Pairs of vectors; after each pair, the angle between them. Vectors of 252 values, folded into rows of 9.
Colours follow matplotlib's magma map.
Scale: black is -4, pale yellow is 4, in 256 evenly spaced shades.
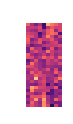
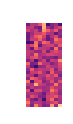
partly opposed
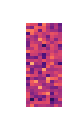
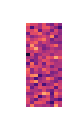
partly aligned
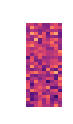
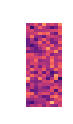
partly opposed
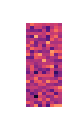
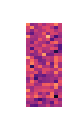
partly opposed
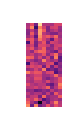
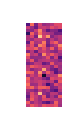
partly aligned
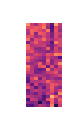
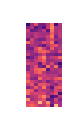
nearly opposite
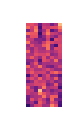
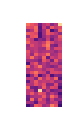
nearly parallel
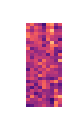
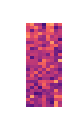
nearly parallel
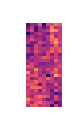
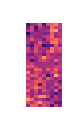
nearly parallel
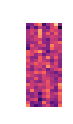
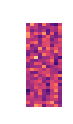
partly opposed
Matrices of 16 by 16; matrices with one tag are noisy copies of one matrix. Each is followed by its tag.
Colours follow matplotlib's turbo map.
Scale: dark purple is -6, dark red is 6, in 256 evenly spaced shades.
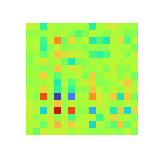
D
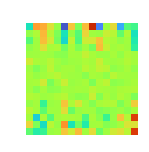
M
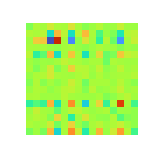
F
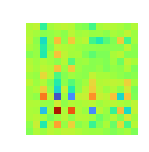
D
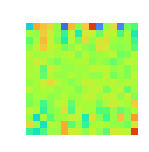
M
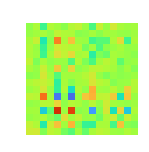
D
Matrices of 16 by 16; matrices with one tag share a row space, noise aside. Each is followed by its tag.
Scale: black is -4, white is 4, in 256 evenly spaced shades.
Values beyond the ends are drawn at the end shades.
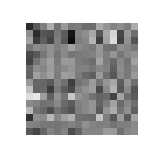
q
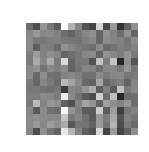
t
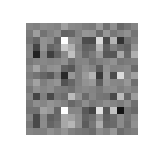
t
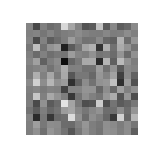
t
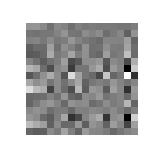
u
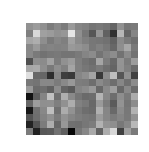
q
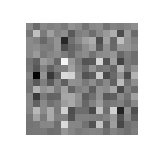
t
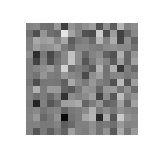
t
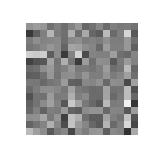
u
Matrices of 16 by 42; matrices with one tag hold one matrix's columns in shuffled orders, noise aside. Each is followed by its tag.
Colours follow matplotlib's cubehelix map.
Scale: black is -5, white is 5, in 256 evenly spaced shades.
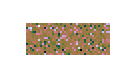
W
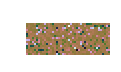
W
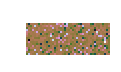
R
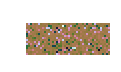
W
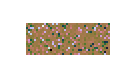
W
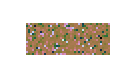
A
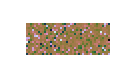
R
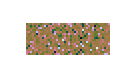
A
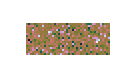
R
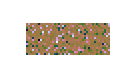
R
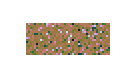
R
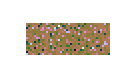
W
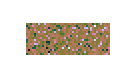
W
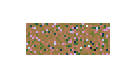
W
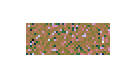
R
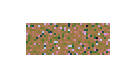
A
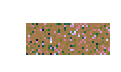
R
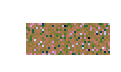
A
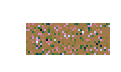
R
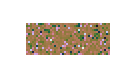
A
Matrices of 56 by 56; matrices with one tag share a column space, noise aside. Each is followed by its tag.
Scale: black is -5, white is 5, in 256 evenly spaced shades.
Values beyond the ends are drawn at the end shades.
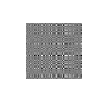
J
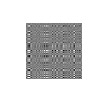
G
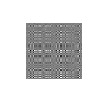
G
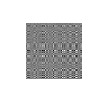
G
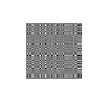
J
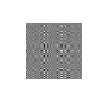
G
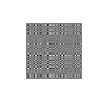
J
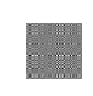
J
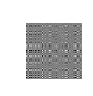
G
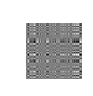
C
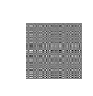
G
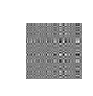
C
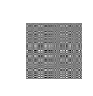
G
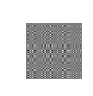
G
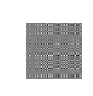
J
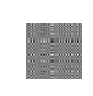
C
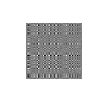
J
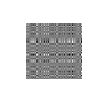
C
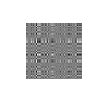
C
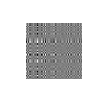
C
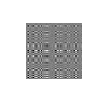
G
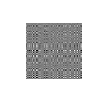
G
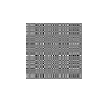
J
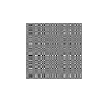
J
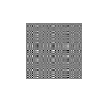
G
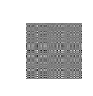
G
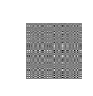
G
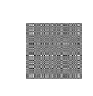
J
